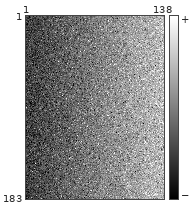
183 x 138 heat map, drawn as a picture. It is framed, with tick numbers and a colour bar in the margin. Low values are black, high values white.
Odd rows or columns: none. Slope: up to the right. Stripes: none.
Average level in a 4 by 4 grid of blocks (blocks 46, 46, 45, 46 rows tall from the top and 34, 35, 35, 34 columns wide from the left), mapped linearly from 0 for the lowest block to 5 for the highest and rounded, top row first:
0235 / 0235 / 0235 / 0235
